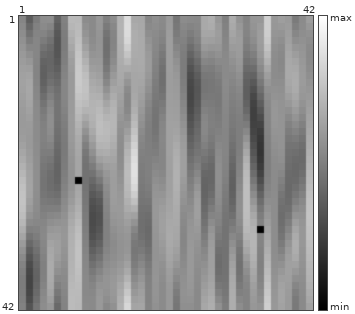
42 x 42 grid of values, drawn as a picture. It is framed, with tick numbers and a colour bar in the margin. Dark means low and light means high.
Ninth with the lowest average: middle right. Grain: streaks running down. Lone odd cells: 2, each lower than its neighbours.
